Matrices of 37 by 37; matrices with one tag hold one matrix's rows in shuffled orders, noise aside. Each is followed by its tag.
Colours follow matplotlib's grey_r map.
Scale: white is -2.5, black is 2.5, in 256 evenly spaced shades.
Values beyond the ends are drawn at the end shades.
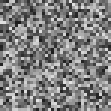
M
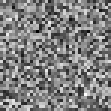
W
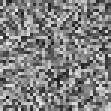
W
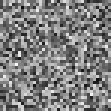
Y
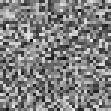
W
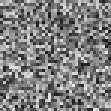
W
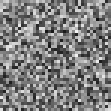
W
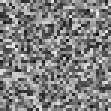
M
